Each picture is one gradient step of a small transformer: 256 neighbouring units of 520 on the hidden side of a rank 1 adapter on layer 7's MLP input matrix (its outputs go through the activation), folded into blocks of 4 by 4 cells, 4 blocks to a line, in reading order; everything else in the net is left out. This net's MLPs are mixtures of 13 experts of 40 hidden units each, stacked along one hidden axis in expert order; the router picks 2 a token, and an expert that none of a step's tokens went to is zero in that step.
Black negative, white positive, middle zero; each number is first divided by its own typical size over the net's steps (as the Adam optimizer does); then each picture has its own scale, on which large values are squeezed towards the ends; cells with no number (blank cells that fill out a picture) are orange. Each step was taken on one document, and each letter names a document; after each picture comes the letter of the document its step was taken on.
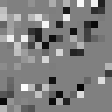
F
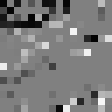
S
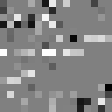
S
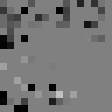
F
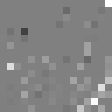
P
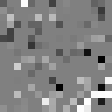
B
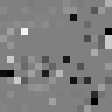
P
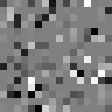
S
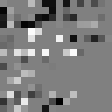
S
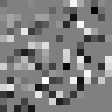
B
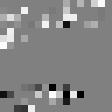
F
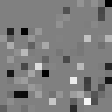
P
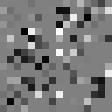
F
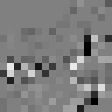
P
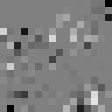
P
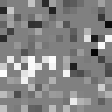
S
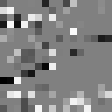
S
